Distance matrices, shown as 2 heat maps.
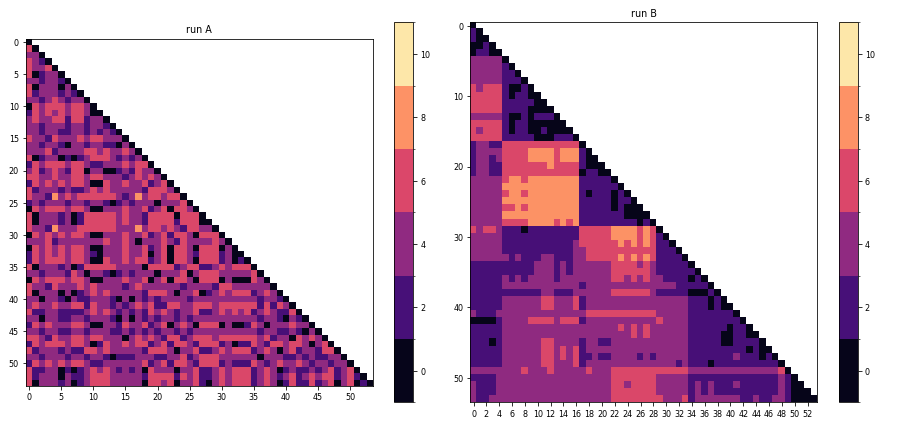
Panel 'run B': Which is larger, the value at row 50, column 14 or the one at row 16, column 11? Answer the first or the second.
the first
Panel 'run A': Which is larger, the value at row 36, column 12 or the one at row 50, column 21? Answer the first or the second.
the second
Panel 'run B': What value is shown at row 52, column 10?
4
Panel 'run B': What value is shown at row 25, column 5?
8
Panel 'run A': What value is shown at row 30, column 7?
6
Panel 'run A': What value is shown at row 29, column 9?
6
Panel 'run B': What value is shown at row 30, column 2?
4
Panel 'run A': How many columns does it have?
54
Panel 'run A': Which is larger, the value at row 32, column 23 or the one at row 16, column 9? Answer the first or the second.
the first
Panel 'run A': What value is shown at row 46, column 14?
4
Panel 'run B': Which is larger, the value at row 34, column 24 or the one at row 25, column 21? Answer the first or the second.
the first
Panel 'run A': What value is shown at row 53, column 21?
4
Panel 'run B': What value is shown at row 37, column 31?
4
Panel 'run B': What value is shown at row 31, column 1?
4
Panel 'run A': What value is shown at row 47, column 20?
4
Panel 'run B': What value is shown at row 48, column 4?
2
